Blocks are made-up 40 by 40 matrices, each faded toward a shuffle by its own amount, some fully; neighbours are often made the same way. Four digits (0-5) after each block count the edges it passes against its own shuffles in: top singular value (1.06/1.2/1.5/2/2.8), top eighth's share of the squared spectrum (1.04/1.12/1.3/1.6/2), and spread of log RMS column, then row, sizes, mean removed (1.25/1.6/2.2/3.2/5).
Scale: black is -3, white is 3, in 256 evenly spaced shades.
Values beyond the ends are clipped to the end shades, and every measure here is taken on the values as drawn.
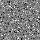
1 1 1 0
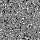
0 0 0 0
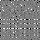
4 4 1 2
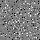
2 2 0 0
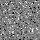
2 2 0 1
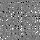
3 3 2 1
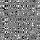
4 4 2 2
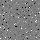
0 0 0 0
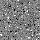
0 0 0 0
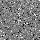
0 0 0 0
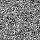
0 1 0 0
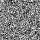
1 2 0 0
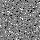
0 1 0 0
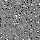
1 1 0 0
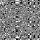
4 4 3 2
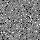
1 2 0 0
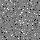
1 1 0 0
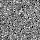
0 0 0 0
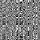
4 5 3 2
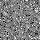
0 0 0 0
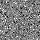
2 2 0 0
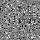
2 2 1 1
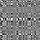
4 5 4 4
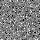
0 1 0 0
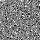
1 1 0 0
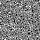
1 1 0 0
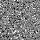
2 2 0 0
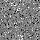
1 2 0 0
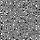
3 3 2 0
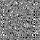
3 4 2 1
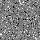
1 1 0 0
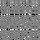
4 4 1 2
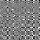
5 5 3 3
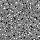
2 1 0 0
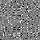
3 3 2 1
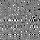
4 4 1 2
